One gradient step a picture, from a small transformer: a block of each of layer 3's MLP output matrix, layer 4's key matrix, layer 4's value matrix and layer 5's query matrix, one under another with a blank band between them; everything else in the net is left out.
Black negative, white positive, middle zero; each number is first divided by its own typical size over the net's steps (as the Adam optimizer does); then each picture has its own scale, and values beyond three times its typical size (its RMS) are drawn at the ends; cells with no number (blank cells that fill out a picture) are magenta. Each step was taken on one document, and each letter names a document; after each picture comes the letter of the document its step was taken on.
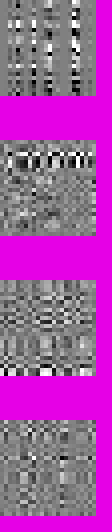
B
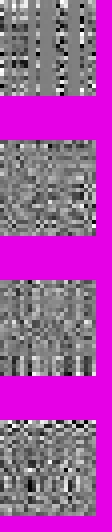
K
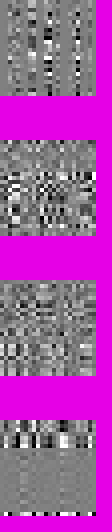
B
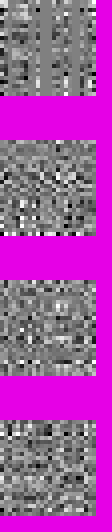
K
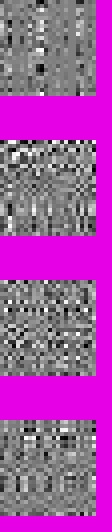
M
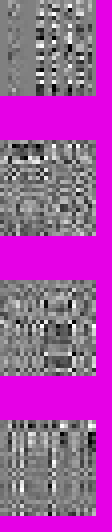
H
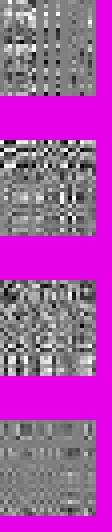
B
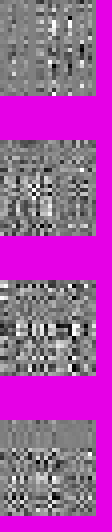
H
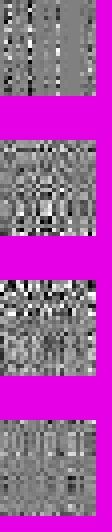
M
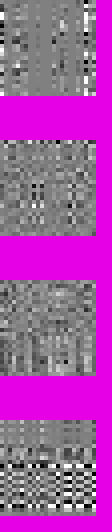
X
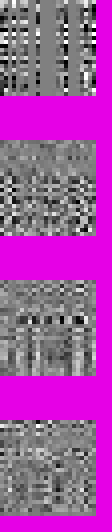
K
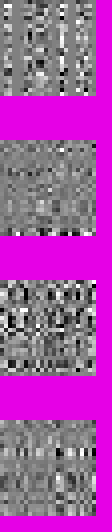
M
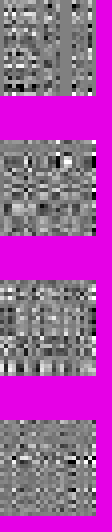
B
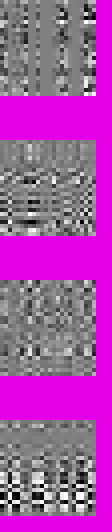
K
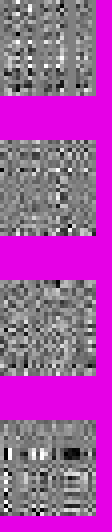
M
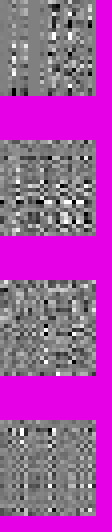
H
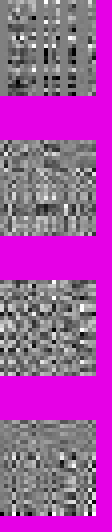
B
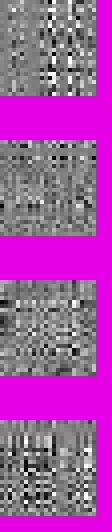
H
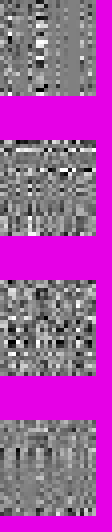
M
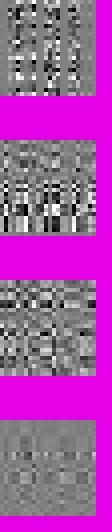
B
